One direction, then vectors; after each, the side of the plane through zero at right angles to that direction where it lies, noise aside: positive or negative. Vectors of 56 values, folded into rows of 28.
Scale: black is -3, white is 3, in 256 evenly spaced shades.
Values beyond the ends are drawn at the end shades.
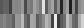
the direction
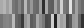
negative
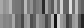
negative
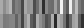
negative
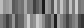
negative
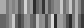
negative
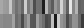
negative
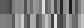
positive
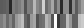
positive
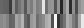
positive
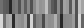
positive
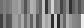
positive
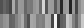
positive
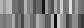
negative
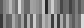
positive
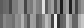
positive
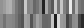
negative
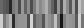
positive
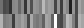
positive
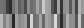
positive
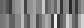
positive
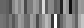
positive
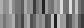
negative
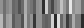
negative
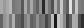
negative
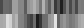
positive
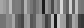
negative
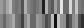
negative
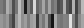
positive
